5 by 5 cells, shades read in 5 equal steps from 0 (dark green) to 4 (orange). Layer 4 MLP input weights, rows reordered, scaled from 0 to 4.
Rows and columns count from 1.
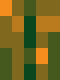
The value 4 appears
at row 1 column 1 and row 4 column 4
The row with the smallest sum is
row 5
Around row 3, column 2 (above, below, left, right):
3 2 2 0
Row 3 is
2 2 0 2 1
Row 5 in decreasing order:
2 2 1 1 0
